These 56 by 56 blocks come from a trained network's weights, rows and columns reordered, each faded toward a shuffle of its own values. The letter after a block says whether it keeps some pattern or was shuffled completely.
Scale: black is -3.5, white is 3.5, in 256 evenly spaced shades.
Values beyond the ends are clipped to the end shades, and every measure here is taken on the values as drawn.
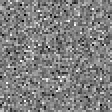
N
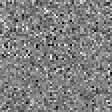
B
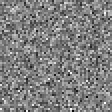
N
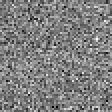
B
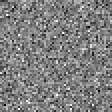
N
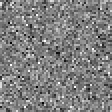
N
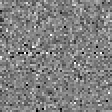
B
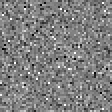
N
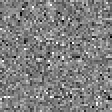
B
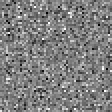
B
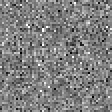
B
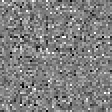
B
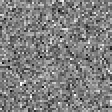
N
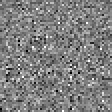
B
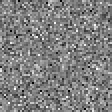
N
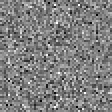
B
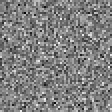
B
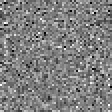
B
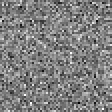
B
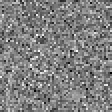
N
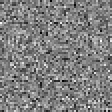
B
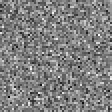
N
